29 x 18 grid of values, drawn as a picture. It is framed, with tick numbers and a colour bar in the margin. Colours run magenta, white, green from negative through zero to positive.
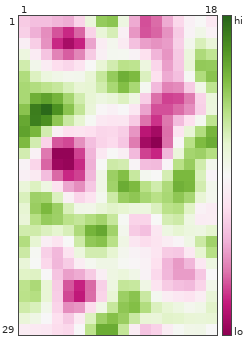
The field is mottled with small blotches. No row or column stands out. Overall the values sit about 50% of the way up the scale.
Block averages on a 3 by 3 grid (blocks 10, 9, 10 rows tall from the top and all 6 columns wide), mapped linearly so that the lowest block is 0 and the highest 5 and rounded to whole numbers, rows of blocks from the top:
330 | 235 | 252
